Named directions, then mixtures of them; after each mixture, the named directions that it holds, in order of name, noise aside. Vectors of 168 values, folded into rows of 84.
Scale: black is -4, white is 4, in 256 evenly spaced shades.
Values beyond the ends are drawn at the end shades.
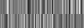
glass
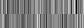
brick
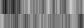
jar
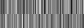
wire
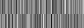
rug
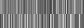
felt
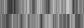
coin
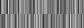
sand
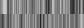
coin, glass, jar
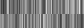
glass, jar, wire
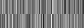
rug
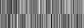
coin, rug, sand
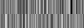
glass, wire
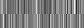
brick, felt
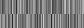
rug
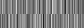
rug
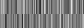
wire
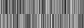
jar, rug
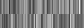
coin, glass, sand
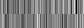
brick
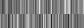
coin, rug, wire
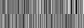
brick, rug, wire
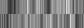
coin, felt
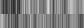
jar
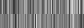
glass, jar, sand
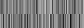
felt
